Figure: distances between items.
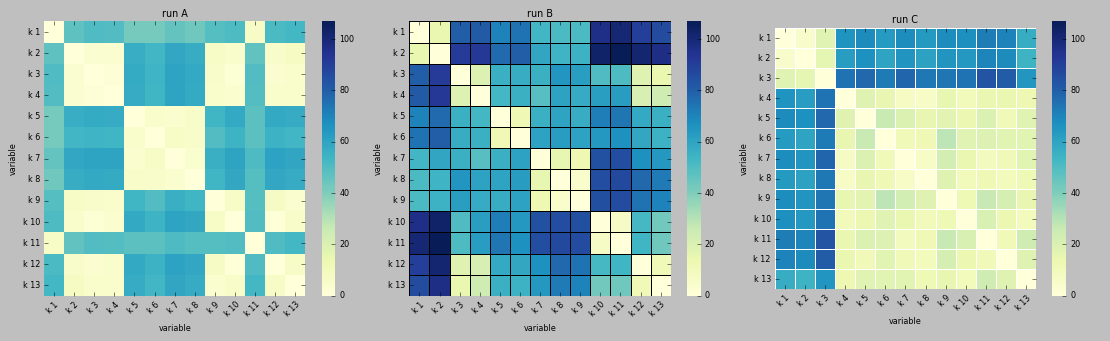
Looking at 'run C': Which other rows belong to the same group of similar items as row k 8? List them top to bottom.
k 4, k 5, k 6, k 7, k 9, k 10, k 11, k 12, k 13
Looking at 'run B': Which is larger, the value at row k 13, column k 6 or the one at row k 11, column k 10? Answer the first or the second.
the first
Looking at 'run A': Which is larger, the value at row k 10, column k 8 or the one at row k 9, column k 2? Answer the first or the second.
the first
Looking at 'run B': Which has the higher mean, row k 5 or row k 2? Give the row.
k 2
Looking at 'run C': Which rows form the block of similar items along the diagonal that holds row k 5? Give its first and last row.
k 4 to k 13
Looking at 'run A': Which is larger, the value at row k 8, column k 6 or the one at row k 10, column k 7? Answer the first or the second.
the second
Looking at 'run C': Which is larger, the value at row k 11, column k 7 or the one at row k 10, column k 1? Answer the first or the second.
the second
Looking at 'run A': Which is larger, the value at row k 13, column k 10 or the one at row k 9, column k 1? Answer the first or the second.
the second
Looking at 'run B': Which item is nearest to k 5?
k 6
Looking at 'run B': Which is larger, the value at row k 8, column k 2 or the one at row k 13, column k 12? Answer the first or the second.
the first
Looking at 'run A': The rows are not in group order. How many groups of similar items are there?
3
